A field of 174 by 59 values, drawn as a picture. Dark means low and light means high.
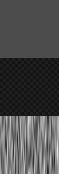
The table splits into 3 rows of 1 panel. Panel 1,1: low, flat. Panel 2,1: very low, checkered, faint in contrast. Panel 3,1: middling, streaked downward, strong in contrast.
